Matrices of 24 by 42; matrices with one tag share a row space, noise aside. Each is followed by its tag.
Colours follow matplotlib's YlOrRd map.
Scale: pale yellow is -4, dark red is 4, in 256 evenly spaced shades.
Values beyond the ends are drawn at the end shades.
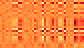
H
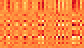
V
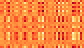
V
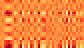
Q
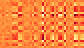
H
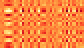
Q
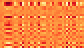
Q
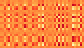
V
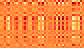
V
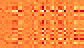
H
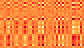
V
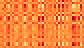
V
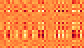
V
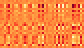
V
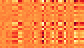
H
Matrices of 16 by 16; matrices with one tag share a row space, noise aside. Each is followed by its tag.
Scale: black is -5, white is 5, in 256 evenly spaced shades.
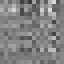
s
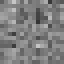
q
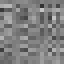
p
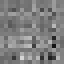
s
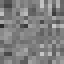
p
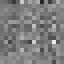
s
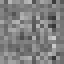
s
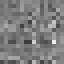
s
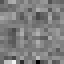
q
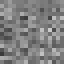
p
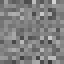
s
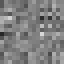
p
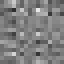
q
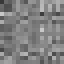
p
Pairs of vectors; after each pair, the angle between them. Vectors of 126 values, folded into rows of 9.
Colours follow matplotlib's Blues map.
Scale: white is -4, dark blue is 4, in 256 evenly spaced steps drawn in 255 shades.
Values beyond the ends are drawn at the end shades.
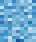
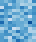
nearly parallel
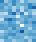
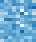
nearly parallel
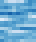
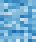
partly opposed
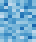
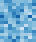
partly opposed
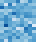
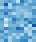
nearly opposite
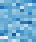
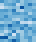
nearly opposite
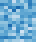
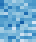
partly aligned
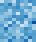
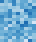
nearly opposite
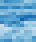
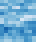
nearly opposite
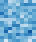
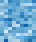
nearly opposite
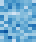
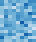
partly opposed
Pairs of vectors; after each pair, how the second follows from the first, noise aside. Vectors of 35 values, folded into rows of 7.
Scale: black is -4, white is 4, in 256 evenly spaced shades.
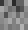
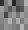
copied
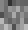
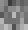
copied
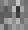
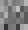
shuffled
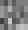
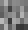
negated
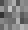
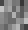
shuffled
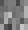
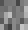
copied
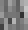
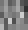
negated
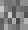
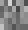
wrapped around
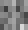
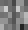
negated
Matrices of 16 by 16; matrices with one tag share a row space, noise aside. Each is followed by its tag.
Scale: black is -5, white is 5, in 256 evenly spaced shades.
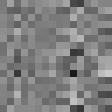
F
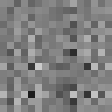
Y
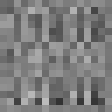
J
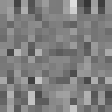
Y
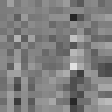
F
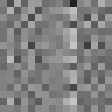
Y
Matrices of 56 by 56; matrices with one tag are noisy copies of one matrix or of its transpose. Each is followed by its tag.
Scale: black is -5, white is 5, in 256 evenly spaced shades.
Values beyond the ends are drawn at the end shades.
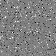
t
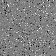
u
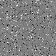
t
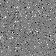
t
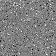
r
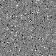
t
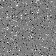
t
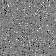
u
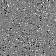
u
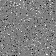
r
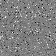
t
